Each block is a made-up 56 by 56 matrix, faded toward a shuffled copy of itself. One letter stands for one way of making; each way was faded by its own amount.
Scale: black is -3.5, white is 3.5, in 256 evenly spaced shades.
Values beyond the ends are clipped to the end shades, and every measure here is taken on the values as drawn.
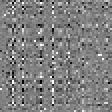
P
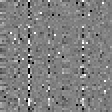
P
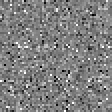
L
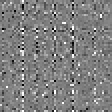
P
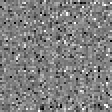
L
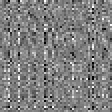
P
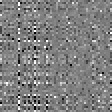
P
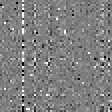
P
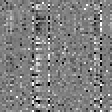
P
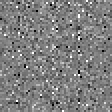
L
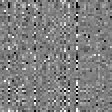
P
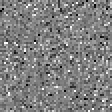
L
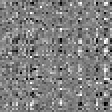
P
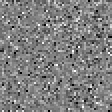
L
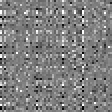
P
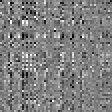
P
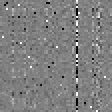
P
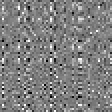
P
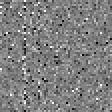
L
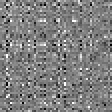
P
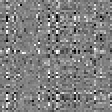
P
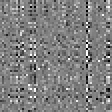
P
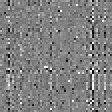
P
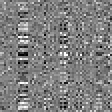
P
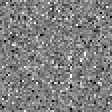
L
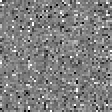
L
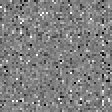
L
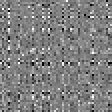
P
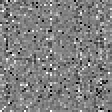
L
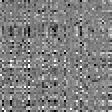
P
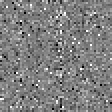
L
